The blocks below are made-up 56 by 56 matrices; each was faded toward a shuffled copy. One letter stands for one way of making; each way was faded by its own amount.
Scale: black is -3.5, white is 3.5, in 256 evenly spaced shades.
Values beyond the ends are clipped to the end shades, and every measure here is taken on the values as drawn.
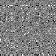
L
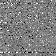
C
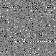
C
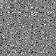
L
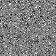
C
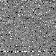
C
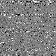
C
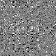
L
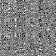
L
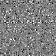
C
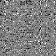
L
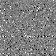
C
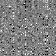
L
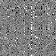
L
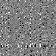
L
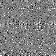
C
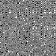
L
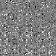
L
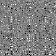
L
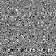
L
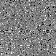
C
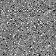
C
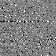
C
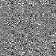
L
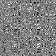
L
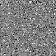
C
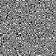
L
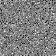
C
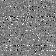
C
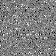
C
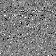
C
